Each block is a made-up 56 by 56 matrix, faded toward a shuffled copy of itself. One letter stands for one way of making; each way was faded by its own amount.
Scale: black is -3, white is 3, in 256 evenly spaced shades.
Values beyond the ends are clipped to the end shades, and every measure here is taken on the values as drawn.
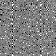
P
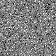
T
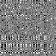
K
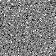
T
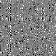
P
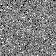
T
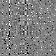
P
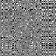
K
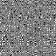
P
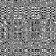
K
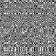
K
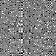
P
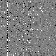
P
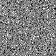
T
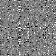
P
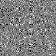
P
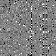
P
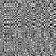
K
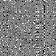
P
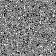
T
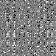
P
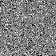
T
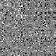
P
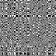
K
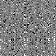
P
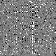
P
